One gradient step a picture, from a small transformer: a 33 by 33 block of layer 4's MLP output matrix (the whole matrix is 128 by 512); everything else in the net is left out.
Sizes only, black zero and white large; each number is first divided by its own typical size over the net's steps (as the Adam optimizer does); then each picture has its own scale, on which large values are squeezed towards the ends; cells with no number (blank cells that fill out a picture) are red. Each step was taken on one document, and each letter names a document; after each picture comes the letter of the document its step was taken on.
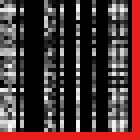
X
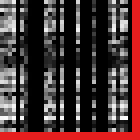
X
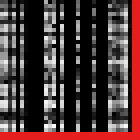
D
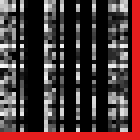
X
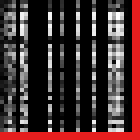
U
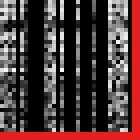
D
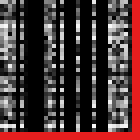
D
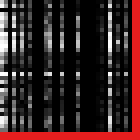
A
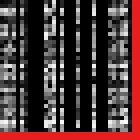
D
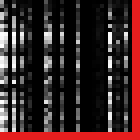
A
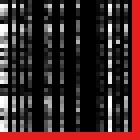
A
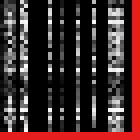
U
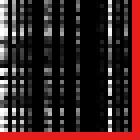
A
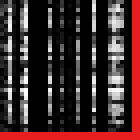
U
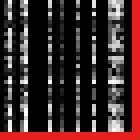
U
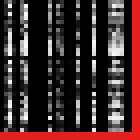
U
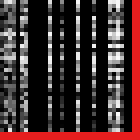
U
